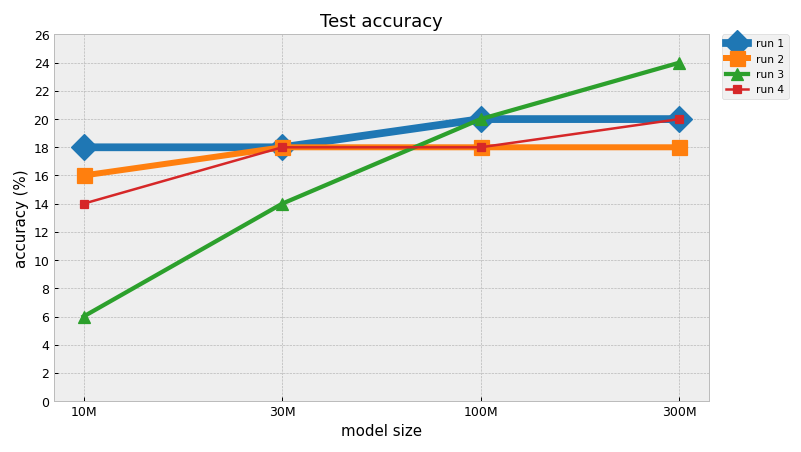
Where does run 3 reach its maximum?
300M
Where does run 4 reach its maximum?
300M
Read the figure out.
Title: Test accuracy
x-axis: model size, ticks 10M 30M 100M 300M
y-axis: accuracy (%), ticks 0 2 4 6 8 10 12 14 16 18 20 22 24 26
Legend: run 1, run 2, run 3, run 4
Values:
run 1: 18 18 20 20
run 2: 16 18 18 18
run 3: 6 14 20 24
run 4: 14 18 18 20
